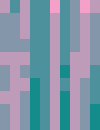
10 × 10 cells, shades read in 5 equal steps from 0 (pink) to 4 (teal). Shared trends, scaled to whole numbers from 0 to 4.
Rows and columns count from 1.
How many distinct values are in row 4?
3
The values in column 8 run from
1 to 2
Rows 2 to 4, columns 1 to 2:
2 2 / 2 2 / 2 2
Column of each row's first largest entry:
2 4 4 4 4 7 4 4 4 4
